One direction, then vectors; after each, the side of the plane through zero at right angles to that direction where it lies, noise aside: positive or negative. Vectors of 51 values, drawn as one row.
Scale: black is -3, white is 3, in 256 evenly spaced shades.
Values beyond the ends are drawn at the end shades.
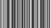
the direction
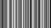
negative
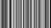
negative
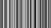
negative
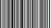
positive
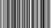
positive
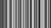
negative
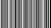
negative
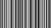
negative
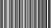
negative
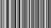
positive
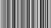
positive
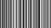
negative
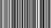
positive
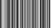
positive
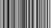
positive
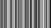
negative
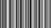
negative
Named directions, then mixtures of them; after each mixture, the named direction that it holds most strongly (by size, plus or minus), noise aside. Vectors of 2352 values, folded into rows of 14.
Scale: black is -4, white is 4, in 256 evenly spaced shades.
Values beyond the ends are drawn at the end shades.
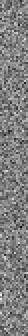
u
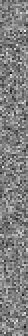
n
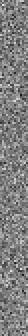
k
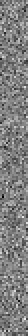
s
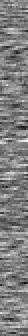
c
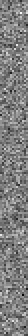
n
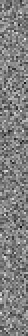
u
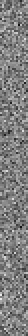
u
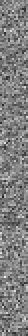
s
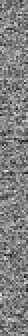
u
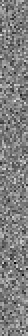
k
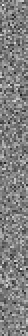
k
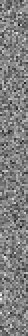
u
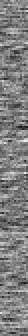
c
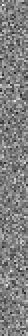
k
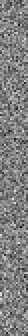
u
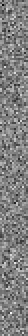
k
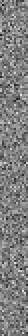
k
